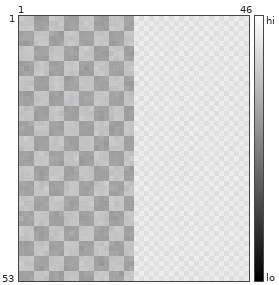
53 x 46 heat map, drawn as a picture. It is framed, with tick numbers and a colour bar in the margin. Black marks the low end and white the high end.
The table splits into one row of 2 panels. Panel 1,1: high, checkered. Panel 1,2: very high, checkered, faint in contrast.
